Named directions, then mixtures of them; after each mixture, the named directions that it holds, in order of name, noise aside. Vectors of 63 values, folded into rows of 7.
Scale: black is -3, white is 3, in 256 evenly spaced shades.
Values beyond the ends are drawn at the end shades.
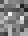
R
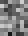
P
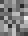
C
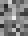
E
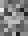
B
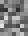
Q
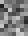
C, Q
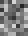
C, E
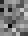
B, C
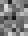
E, P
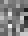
C, R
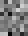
E, P, R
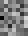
C, P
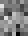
B, C, P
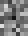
E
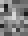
B, E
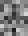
B, C, E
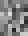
C, E, R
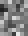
B, E, Q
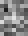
B, E, Q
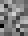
E, Q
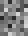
C, E, P
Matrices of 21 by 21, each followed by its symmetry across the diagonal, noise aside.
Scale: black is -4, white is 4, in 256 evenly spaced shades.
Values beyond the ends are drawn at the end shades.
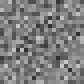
symmetric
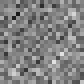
symmetric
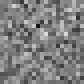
neither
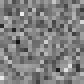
neither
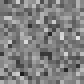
neither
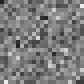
symmetric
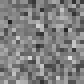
neither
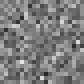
symmetric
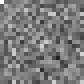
symmetric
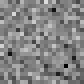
symmetric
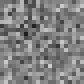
symmetric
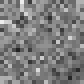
symmetric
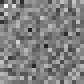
symmetric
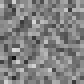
neither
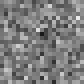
neither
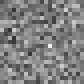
neither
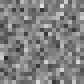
neither
